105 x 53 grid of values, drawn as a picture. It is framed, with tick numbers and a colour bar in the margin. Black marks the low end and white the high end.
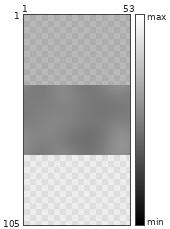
The table splits into 3 rows of 1 panel. Panel 1,1: high, checkered, faint in contrast. Panel 2,1: middling, smooth, faint in contrast. Panel 3,1: very high, checkered, faint in contrast.
